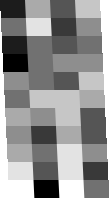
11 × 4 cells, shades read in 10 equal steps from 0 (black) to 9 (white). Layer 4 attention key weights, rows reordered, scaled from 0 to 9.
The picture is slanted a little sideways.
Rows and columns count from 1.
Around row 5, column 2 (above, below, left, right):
4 7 5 3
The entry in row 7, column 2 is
5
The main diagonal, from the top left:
1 8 3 5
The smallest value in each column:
0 0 2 2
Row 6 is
4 7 7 6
